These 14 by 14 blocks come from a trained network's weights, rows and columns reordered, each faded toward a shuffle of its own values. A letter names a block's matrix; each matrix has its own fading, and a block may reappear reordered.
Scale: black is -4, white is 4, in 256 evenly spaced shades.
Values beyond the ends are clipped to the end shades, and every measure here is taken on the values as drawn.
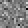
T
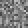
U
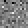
T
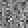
U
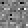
T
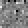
T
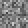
U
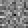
T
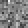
T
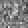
T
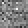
T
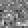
T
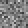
U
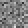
U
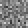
U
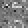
T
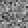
U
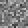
U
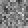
U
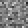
T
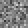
U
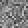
U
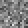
U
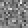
T
